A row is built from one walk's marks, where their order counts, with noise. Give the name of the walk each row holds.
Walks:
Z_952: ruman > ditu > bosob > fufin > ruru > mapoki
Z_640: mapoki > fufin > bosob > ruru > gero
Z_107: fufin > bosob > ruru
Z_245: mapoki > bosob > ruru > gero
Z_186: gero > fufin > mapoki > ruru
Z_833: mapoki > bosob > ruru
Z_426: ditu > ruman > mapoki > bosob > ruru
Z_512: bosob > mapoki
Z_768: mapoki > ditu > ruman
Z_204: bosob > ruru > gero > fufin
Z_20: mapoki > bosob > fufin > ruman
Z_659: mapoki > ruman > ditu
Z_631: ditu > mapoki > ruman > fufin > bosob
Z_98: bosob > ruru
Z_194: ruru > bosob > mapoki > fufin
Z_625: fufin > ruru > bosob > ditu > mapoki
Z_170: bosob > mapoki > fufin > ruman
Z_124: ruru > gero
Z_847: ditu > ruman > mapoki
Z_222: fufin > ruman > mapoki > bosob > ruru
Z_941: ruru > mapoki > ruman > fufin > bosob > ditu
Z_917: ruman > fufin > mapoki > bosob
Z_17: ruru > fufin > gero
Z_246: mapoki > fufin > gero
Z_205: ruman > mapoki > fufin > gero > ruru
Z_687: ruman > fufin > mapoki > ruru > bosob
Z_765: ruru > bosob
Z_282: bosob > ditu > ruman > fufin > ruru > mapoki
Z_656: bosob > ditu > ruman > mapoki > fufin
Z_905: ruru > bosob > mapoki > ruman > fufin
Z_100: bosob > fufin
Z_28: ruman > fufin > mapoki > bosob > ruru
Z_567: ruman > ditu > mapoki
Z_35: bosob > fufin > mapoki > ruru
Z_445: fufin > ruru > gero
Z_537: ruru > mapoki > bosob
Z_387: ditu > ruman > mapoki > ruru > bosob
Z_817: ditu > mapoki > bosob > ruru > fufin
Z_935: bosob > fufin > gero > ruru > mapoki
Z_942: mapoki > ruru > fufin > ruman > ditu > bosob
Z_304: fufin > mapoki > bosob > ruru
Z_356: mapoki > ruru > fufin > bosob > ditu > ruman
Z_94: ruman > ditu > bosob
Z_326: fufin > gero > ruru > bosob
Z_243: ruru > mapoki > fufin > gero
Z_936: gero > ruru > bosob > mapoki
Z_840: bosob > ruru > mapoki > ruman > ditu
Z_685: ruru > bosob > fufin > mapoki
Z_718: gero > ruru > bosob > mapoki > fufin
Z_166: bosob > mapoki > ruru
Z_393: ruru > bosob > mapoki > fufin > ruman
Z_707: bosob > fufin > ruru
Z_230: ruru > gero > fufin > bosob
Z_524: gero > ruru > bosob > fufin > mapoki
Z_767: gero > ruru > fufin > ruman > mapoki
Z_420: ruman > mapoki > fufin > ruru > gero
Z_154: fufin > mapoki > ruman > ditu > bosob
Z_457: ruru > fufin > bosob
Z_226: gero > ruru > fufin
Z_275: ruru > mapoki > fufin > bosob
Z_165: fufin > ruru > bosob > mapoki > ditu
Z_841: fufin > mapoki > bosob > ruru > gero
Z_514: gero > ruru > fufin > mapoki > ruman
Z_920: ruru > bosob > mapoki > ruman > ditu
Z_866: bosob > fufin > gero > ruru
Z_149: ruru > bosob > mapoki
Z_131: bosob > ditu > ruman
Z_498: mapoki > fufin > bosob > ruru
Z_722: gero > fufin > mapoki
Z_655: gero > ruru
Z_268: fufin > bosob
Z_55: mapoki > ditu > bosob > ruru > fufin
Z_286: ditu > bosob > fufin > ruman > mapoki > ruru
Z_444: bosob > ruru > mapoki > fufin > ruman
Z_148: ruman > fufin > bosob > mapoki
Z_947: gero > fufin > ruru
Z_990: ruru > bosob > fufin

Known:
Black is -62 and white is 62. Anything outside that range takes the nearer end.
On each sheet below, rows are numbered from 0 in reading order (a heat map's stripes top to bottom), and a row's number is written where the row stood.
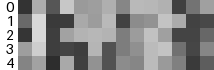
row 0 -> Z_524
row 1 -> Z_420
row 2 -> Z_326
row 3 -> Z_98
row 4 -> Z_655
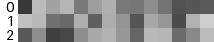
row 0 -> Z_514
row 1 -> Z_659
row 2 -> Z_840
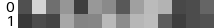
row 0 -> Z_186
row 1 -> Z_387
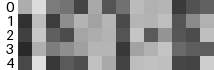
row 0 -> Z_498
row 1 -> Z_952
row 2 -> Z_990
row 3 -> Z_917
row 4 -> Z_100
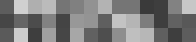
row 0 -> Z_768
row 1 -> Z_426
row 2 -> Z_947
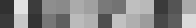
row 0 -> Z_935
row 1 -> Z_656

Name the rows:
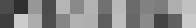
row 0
Z_920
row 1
Z_194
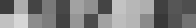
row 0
Z_286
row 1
Z_833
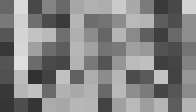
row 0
Z_55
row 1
Z_166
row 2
Z_20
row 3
Z_444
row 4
Z_35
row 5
Z_124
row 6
Z_275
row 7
Z_94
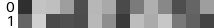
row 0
Z_170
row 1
Z_28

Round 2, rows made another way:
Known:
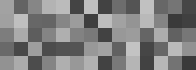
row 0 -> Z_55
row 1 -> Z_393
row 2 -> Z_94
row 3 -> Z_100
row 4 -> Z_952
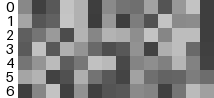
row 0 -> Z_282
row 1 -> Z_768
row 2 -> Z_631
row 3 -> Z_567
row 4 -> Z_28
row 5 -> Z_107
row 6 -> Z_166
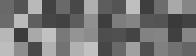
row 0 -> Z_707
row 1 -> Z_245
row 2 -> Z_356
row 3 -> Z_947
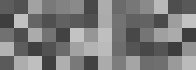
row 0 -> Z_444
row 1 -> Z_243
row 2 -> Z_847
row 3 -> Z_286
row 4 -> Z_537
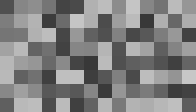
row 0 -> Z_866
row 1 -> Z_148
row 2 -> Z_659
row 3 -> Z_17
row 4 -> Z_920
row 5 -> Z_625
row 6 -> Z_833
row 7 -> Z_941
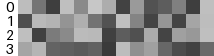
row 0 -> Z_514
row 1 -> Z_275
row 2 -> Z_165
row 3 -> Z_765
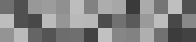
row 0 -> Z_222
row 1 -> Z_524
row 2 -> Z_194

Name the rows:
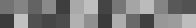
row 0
Z_246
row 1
Z_205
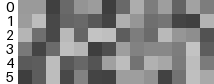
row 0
Z_268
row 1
Z_990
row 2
Z_722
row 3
Z_131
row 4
Z_35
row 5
Z_512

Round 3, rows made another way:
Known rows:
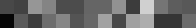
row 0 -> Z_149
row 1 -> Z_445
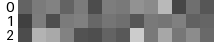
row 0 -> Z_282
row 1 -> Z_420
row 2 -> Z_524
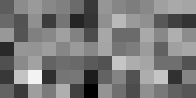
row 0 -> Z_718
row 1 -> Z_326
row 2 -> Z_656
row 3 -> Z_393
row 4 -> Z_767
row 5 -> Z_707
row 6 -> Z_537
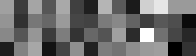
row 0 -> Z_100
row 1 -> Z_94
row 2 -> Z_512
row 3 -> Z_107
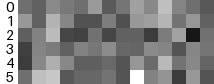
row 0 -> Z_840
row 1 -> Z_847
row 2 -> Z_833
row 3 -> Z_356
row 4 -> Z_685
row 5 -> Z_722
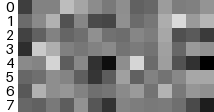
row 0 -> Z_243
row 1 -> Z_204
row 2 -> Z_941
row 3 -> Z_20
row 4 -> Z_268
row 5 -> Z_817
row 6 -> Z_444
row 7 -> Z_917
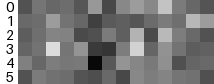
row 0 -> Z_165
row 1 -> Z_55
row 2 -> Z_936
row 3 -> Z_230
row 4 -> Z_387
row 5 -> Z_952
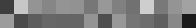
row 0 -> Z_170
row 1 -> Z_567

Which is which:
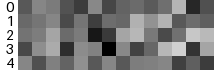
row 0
Z_28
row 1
Z_935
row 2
Z_226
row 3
Z_166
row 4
Z_942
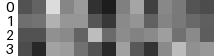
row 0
Z_457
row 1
Z_275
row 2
Z_920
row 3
Z_990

